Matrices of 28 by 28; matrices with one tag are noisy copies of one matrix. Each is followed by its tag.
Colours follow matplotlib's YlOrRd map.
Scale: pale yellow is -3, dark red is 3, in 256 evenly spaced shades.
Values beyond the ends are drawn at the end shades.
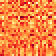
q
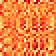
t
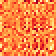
t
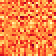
q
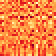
q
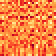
q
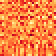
q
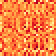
t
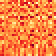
q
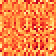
t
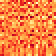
q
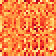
t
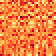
q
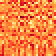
q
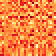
q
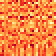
q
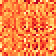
t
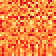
q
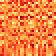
q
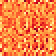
t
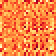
t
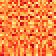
q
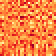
q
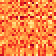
q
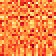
q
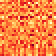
q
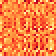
t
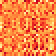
t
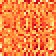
t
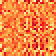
t
